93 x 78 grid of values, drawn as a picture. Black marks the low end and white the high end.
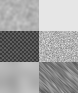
It is made of 3 by 2 panels. Panel 1,1: high, blotchy, faint in contrast. Panel 1,2: very high, flat. Panel 2,1: low, checkered. Panel 2,2: high, fine-grained. Panel 3,1: high, smooth, faint in contrast. Panel 3,2: middling, slanting down to the right.
